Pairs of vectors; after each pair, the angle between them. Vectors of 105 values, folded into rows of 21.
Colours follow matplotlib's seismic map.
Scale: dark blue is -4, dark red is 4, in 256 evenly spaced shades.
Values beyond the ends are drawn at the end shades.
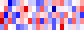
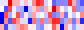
nearly opposite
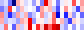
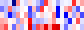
nearly parallel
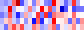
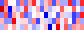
partly opposed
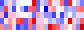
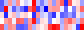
nearly parallel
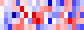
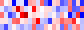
partly aligned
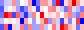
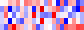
orthogonal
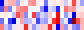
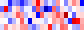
partly aligned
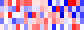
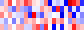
nearly parallel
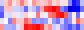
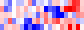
nearly opposite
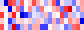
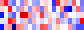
nearly opposite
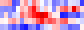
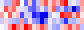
nearly opposite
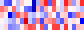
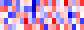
nearly parallel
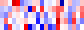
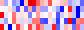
partly opposed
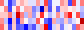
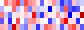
orthogonal
